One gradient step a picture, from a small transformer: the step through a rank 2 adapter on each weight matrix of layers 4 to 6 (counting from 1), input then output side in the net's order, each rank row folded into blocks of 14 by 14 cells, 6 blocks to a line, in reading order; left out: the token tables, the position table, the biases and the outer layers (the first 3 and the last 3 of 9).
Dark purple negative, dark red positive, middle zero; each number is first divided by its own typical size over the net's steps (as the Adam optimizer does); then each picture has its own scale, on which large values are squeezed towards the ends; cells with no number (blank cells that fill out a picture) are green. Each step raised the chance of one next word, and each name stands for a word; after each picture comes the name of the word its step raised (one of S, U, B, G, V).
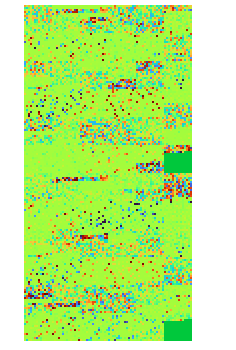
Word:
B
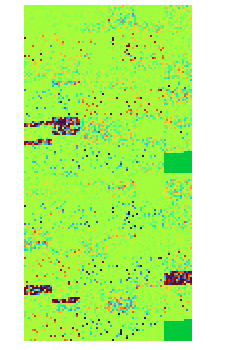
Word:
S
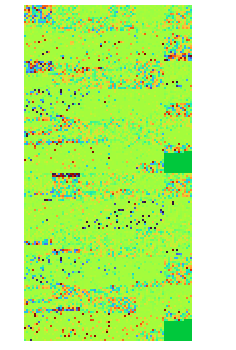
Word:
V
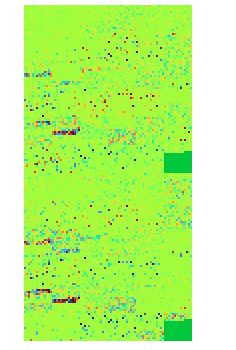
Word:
S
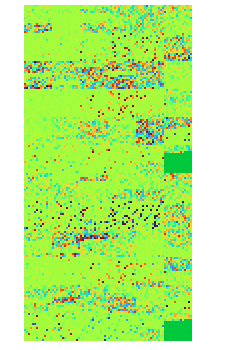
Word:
B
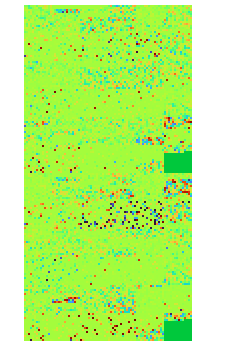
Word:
V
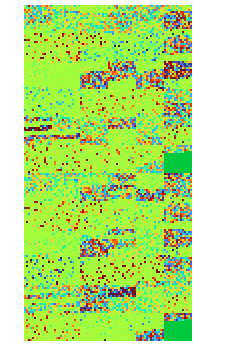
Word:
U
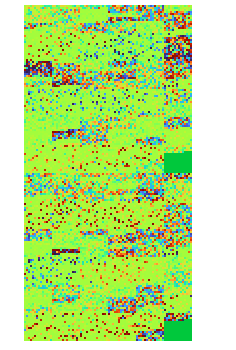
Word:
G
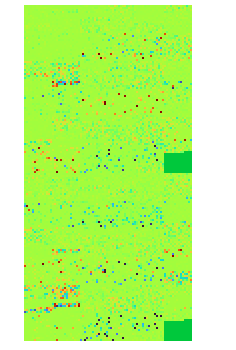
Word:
S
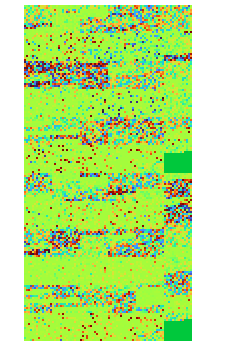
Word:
G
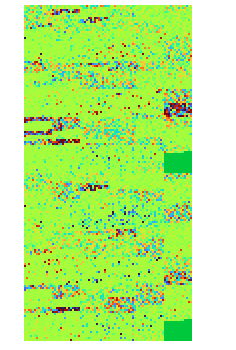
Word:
S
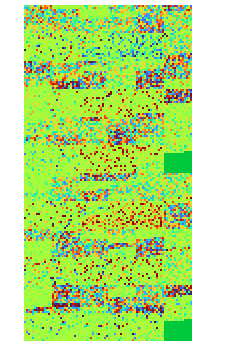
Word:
U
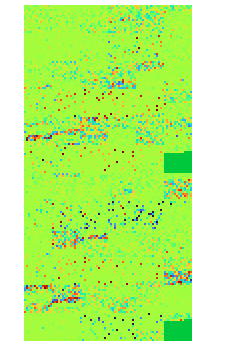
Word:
B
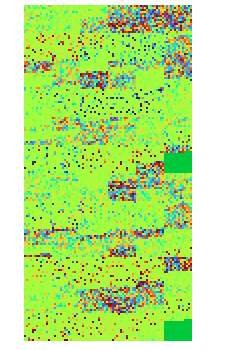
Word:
G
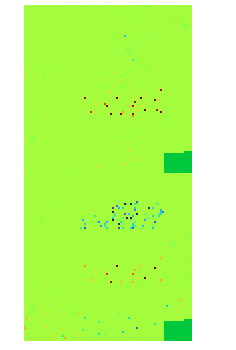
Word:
B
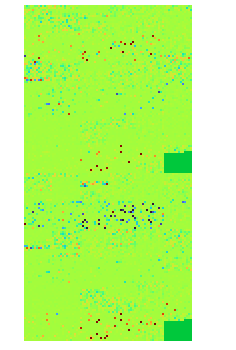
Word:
V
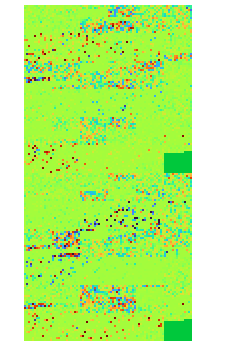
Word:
V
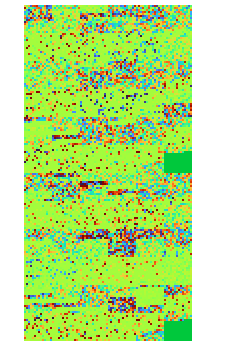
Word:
G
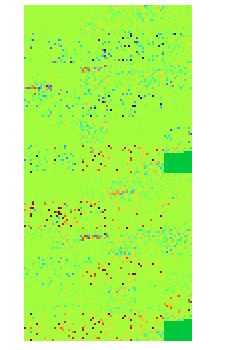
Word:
G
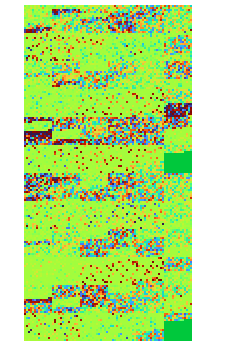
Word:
U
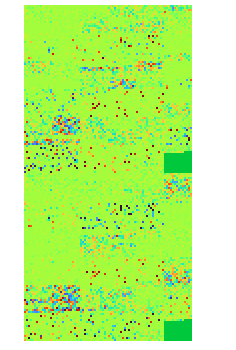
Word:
B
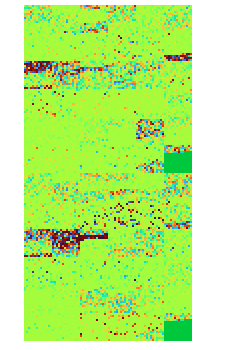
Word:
V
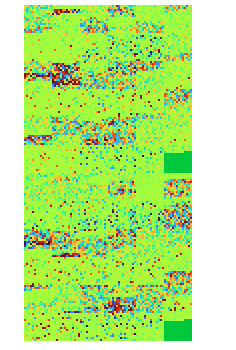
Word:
S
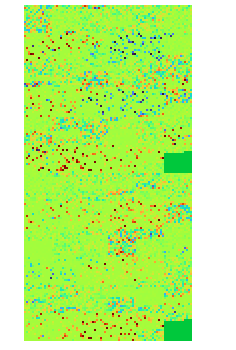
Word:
G
